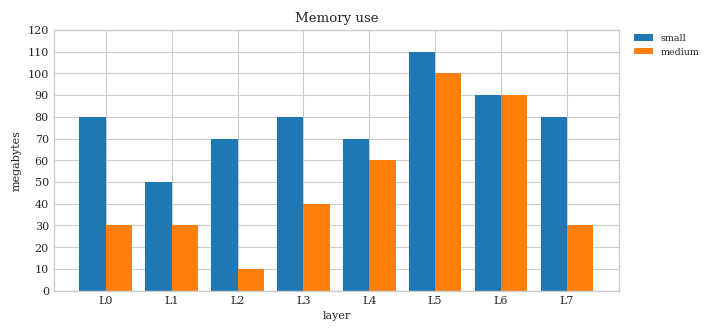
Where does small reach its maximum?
L5
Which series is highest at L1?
small
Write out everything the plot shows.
Title: Memory use
x-axis: layer, ticks L0 L1 L2 L3 L4 L5 L6 L7
y-axis: megabytes, ticks 0 10 20 30 40 50 60 70 80 90 100 110 120
Legend: small, medium
Values:
small: 80 50 70 80 70 110 90 80
medium: 30 30 10 40 60 100 90 30
